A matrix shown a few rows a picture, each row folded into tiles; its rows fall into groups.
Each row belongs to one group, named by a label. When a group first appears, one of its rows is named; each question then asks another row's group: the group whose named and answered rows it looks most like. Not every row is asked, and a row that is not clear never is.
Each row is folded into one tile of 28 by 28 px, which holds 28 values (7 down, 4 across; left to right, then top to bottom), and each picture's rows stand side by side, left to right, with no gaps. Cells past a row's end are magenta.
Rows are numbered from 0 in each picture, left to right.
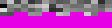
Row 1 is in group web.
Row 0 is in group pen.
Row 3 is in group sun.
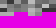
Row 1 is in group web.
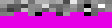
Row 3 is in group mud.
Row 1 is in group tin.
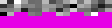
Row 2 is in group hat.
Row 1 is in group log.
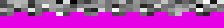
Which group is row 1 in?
mud
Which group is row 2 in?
sun
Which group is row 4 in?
pen
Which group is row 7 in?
pen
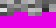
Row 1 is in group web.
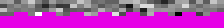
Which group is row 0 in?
pen
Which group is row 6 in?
tin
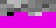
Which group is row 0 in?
tin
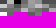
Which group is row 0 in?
sun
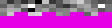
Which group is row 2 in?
hat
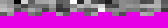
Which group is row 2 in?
log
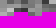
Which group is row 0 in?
web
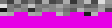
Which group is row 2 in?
sun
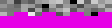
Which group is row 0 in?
sun
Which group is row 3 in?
tin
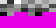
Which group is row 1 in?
tin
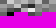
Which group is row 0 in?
tin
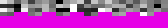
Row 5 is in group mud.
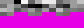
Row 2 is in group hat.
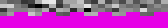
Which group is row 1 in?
hat
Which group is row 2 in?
mud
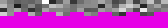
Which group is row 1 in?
log
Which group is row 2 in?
sun
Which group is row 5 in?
pen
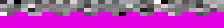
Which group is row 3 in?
pen
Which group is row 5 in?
log
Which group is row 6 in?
sun
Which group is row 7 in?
mud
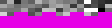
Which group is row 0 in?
sun
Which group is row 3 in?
web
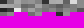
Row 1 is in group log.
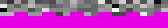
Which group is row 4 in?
pen
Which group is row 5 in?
sun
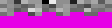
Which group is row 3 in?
pen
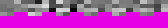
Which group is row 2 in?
web
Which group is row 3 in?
web
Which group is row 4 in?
web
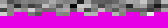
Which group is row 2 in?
web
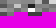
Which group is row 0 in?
mud
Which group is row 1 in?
pen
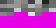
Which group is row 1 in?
sun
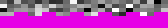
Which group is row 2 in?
log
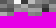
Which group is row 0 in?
log
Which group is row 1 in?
web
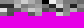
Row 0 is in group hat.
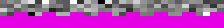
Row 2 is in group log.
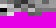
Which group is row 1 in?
pen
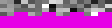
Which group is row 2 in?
web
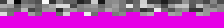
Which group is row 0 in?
sun
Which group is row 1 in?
log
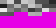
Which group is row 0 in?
pen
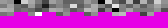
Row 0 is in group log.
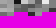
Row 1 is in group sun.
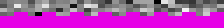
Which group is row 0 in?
mud
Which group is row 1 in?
tin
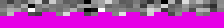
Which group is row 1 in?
pen
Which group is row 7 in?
web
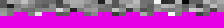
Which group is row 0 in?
hat
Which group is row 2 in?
mud
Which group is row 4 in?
mud
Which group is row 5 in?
log
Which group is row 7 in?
mud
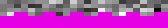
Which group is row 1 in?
hat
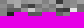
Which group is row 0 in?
tin
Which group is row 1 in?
pen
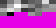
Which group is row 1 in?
log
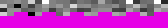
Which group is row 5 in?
log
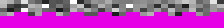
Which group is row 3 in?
mud
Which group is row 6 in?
hat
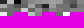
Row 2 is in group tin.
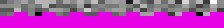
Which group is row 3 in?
pen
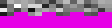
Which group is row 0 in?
mud
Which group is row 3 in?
mud
